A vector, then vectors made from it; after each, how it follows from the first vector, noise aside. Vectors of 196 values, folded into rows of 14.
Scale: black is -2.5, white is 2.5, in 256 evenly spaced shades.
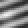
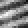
copied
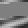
partly zeroed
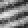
copied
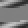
partly zeroed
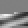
partly zeroed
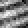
copied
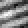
copied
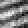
copied
